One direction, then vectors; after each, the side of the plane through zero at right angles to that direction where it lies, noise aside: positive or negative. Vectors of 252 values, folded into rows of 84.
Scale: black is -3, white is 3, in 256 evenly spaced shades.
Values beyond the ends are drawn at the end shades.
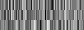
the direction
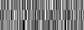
negative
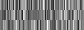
positive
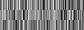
negative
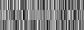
negative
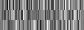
positive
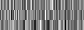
negative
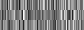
positive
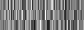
negative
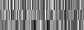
negative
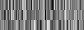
positive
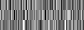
positive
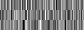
negative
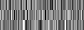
positive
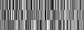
positive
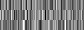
positive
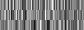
negative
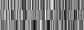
negative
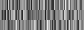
positive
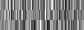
negative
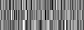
positive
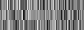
negative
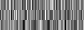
negative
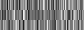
positive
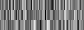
positive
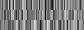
positive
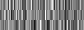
negative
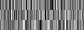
positive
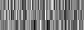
negative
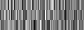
negative
